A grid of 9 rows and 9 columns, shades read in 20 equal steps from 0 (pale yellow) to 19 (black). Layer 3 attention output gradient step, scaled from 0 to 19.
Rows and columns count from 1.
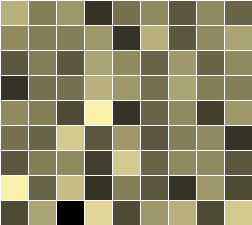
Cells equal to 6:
4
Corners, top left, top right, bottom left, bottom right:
5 11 13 3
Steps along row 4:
down same down up up down up same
